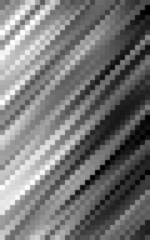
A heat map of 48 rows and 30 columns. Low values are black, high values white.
Odd rows or columns: none. Grain: diagonal, up to the right. Ninth with the lowest average: middle right. Slope: up to the left.
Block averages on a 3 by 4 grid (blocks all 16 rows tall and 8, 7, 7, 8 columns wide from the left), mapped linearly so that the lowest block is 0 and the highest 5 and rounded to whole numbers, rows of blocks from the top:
5321 | 4310 | 5311
